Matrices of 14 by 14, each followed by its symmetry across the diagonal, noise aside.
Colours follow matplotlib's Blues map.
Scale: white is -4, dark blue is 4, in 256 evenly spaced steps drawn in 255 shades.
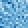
antisymmetric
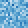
neither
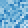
symmetric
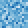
antisymmetric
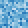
antisymmetric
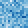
neither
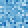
antisymmetric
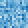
neither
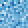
antisymmetric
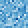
antisymmetric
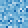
antisymmetric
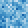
neither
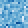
antisymmetric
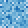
symmetric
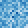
symmetric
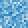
neither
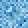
symmetric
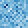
symmetric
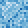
symmetric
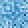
symmetric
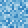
symmetric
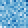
antisymmetric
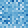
antisymmetric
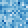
neither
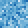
symmetric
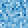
neither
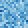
neither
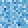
neither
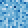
neither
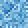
symmetric
